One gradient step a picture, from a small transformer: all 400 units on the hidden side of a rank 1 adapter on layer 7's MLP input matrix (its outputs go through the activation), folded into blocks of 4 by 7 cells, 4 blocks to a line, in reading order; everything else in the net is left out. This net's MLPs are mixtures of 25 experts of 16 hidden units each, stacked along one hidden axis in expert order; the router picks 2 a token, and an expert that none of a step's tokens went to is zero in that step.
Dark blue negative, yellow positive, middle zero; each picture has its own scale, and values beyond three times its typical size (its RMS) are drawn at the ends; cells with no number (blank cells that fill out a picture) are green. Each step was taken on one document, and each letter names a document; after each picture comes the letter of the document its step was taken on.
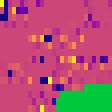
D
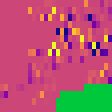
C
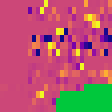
C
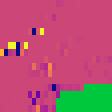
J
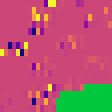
J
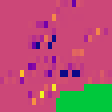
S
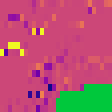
J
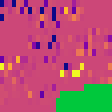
S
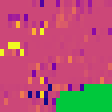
J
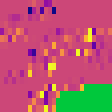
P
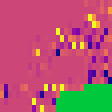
C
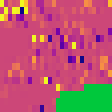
D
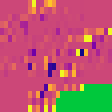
P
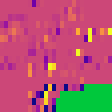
P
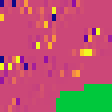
S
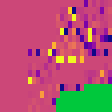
C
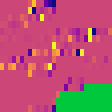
P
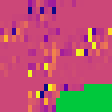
P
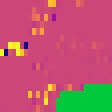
J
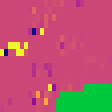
J
